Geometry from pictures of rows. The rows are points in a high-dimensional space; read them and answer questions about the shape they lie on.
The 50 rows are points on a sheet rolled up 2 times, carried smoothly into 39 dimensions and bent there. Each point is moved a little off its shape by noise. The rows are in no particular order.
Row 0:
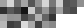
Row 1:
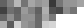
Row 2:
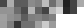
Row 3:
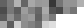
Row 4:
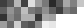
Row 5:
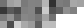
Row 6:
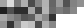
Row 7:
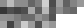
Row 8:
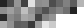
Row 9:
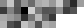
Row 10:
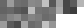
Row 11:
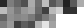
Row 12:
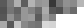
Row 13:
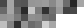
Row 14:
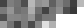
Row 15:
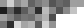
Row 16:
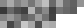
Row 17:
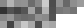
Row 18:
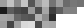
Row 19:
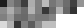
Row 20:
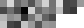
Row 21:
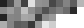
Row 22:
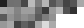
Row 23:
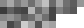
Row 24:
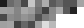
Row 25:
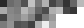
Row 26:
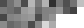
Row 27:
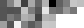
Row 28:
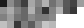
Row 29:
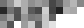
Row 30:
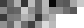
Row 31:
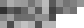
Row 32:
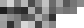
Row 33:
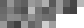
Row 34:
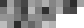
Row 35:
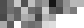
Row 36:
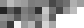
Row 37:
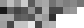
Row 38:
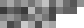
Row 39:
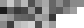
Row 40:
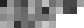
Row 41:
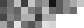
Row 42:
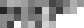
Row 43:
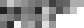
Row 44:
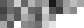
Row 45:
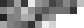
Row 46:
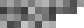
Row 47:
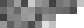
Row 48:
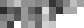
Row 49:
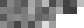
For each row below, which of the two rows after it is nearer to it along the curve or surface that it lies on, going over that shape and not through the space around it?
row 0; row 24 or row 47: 24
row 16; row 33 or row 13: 13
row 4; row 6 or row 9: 6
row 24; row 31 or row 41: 41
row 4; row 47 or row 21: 21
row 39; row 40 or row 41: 41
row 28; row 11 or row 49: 11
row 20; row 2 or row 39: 39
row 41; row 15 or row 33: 15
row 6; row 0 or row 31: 0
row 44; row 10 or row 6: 6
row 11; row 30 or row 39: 30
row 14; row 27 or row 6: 27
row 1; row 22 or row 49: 49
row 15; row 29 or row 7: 29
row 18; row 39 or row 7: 39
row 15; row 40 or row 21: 21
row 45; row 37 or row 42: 42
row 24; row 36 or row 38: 38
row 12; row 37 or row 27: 27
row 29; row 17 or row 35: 35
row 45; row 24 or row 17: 24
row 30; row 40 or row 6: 40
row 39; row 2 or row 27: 27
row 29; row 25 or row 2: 25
